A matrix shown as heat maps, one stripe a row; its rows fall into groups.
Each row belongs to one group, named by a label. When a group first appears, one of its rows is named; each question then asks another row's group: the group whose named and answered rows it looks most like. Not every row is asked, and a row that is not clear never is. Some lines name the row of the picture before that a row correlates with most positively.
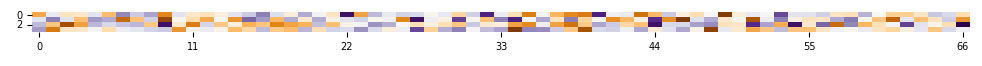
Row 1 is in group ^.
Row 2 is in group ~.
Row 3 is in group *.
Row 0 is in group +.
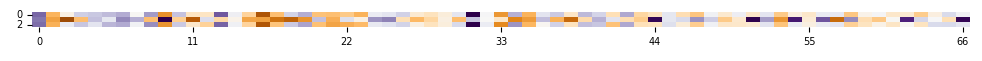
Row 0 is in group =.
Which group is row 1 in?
~
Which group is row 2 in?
=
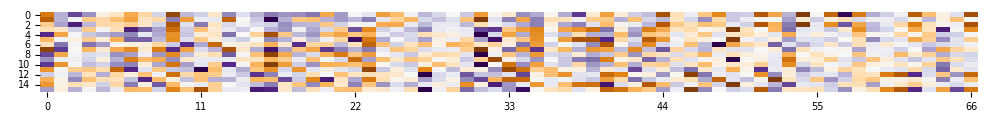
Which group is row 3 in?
+
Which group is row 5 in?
+
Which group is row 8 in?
=
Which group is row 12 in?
^
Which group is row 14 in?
+
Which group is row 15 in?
^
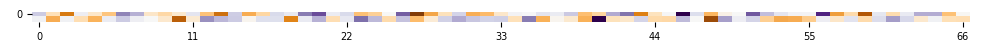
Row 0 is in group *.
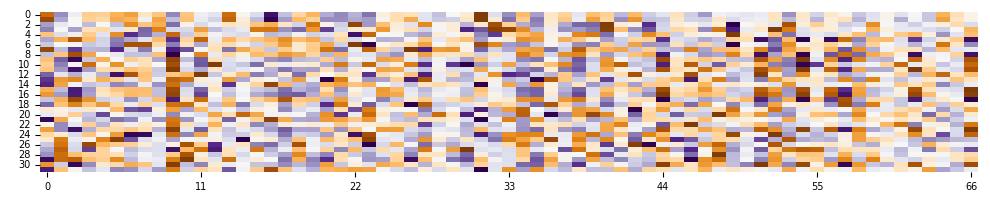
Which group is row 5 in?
~
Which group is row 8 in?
~
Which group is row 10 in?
^
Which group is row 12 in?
^
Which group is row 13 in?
*
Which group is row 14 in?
=
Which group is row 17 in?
~
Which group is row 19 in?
+
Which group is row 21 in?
=
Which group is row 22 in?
^
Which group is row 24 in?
+
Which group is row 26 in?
*
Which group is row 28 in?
*
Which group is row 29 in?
*
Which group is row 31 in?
=
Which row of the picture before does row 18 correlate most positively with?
1
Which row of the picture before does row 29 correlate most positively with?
1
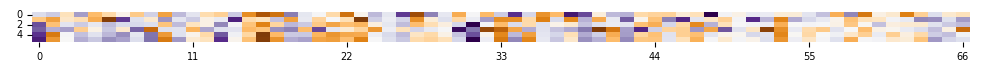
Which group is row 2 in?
=
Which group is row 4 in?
=
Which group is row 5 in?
=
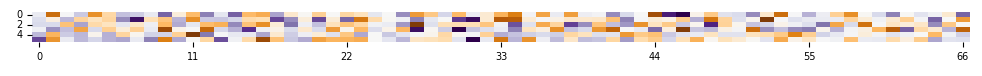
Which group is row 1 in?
+
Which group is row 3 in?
^
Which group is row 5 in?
=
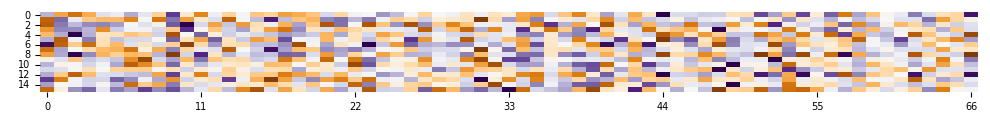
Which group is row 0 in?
~
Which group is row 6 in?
*
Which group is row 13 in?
=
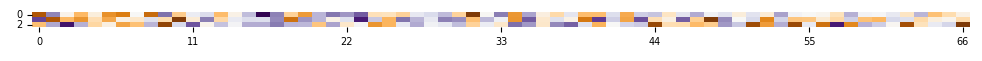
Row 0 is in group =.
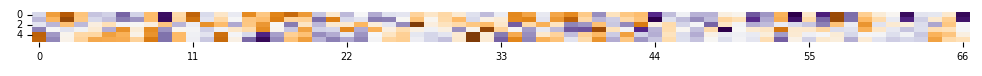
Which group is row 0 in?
~
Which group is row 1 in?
~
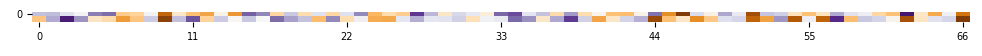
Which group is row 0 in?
^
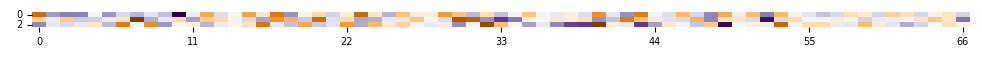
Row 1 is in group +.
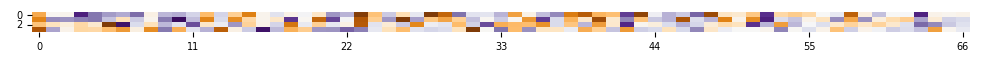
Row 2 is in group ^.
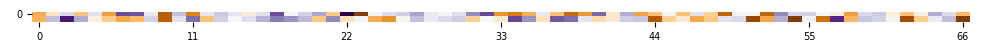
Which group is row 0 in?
+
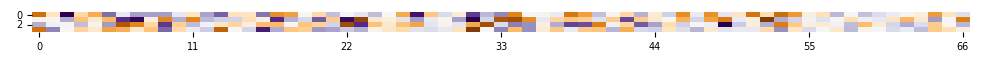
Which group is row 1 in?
+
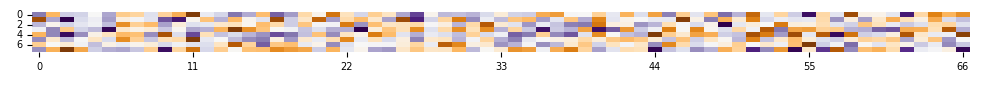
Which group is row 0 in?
^
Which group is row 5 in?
^
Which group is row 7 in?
~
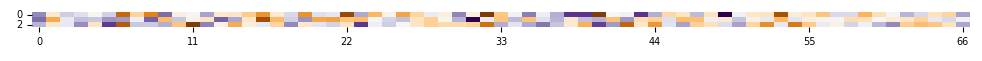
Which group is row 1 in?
=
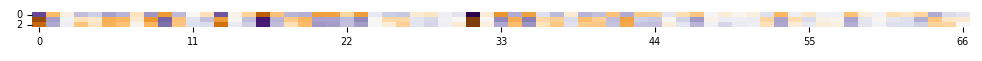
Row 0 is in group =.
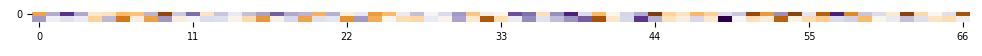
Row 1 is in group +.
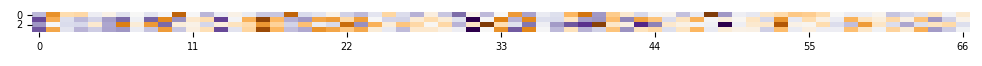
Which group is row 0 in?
*
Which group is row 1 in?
=
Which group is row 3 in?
=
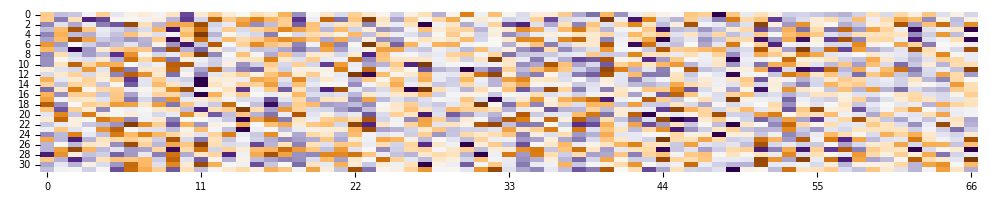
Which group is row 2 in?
^
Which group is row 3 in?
~
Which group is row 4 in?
^
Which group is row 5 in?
~
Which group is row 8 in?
^
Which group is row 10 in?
*
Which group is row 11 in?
^
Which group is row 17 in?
+
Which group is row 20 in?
*
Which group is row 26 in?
^
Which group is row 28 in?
=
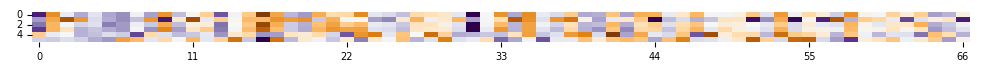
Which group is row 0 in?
=
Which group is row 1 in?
~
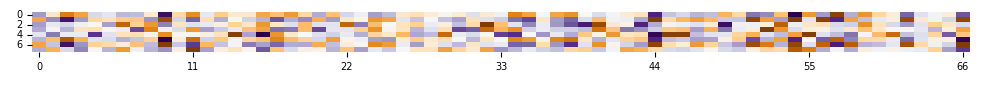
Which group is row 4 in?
^
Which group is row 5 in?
~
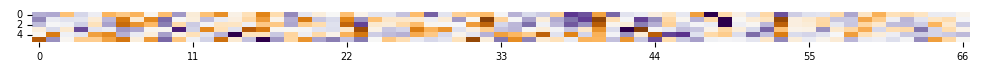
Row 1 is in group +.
